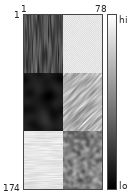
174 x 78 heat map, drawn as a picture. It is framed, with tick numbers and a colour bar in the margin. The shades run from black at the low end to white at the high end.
It is made of 3 by 2 panels. Panel 1,1: low, streaked downward. Panel 1,2: very high, checkered, faint in contrast. Panel 2,1: very low, smooth, faint in contrast. Panel 2,2: high, slanting up to the right. Panel 3,1: very high, streaked across, faint in contrast. Panel 3,2: middling, blotchy.
